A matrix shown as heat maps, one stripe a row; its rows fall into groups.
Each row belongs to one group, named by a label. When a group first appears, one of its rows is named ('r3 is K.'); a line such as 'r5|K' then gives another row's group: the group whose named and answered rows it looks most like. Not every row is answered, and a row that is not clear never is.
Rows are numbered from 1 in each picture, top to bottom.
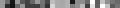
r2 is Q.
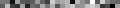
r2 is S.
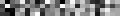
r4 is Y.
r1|Y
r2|S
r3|Y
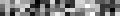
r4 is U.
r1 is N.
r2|N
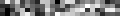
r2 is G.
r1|S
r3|Y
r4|G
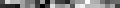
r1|N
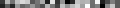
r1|N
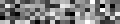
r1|Q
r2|S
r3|Q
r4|U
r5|G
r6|N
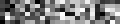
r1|G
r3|Y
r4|U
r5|S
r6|G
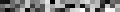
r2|U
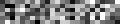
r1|U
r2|Y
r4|Q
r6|S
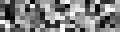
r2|Y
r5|G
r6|N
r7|S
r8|U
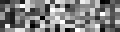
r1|G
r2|N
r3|U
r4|Q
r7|S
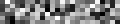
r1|S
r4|Y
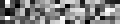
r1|S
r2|U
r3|Y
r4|Y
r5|S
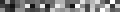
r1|G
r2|U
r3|Q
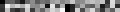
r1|G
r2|N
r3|U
